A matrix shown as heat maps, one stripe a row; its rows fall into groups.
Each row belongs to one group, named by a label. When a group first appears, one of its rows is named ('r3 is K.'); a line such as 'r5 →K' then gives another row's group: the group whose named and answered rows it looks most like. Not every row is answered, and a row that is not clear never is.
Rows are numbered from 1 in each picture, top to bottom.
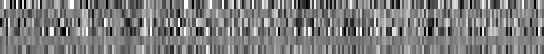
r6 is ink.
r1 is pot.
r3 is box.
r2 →ink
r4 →ink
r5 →box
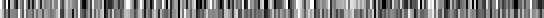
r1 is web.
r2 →web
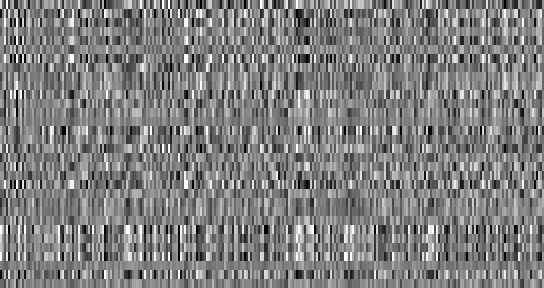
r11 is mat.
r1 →web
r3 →pot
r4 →box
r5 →pot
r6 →mat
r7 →pot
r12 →web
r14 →mat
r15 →ink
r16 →ink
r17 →web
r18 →box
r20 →ink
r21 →pot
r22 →mat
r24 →box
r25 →mat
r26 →web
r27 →web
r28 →web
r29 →web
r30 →mat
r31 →box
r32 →mat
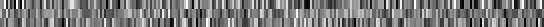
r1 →pot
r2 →web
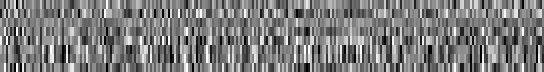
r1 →mat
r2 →box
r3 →web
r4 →pot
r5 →web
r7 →ink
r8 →pot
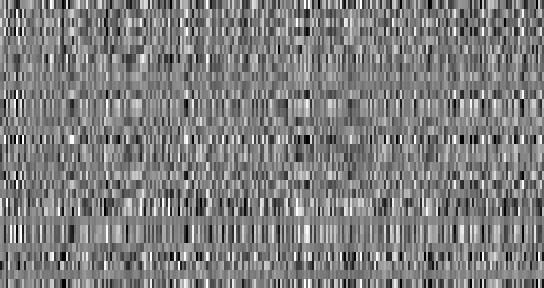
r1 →ink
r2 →pot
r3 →web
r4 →pot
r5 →web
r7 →ink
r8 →ink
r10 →ink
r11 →pot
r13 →mat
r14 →box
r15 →web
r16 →pot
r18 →box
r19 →ink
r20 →mat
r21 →pot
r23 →web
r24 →web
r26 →mat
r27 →mat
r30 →box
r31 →box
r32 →ink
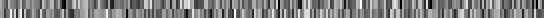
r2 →mat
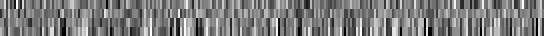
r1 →pot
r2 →box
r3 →ink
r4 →ink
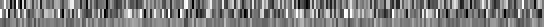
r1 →pot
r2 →web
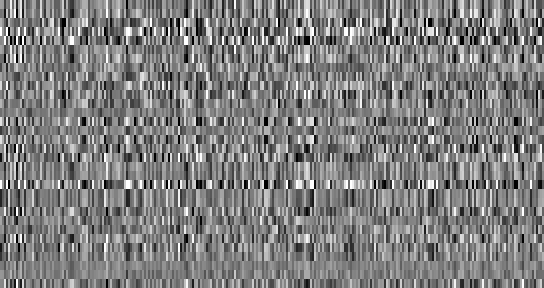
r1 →mat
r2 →mat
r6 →mat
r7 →mat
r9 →ink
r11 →ink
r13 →ink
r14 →web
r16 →web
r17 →pot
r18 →box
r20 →mat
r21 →web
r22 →box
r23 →box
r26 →ink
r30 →mat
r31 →mat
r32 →pot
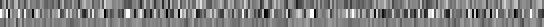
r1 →box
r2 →web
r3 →mat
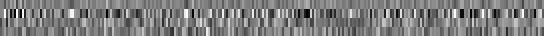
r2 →pot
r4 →ink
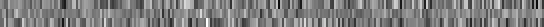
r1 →ink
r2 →box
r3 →ink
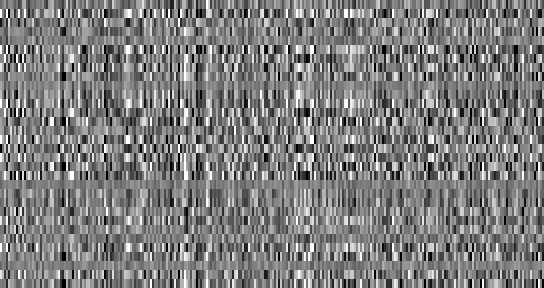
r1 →ink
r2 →web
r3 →box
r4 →ink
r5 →box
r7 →pot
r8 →web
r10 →web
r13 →pot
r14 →ink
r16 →web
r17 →box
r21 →ink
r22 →ink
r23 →ink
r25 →web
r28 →web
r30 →box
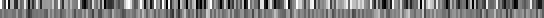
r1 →web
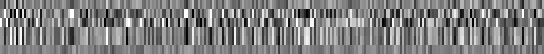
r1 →mat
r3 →web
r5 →mat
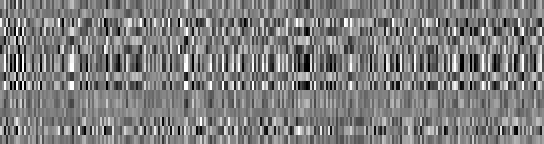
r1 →pot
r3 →web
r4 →pot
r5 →mat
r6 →box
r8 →pot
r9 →mat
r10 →pot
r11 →mat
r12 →mat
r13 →mat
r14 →box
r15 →web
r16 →box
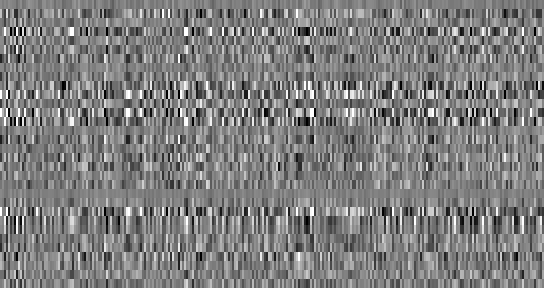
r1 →ink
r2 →web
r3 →mat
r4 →pot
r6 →pot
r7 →box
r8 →mat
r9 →box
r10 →ink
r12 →box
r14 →pot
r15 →box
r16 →box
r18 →box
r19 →ink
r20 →box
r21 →ink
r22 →mat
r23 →mat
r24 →web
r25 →pot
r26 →pot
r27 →box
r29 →web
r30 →web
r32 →pot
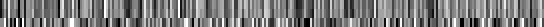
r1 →box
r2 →box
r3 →pot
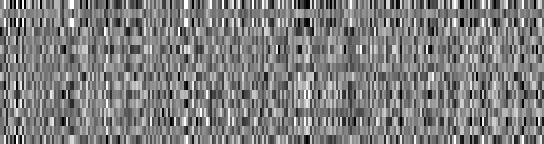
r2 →web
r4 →box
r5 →mat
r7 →mat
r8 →box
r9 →web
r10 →mat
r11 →ink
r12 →mat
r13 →box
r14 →ink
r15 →mat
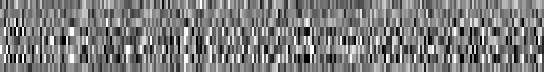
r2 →ink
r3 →mat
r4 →pot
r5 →ink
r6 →web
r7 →pot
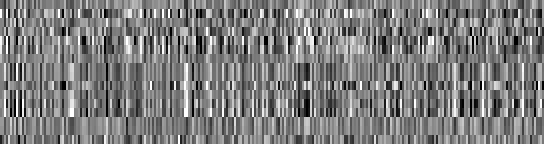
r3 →mat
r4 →ink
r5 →web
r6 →web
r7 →web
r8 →pot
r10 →ink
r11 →pot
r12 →pot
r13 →pot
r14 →mat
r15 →mat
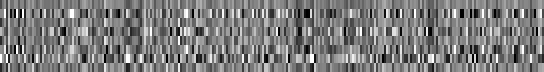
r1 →box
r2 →pot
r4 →ink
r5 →box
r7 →web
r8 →box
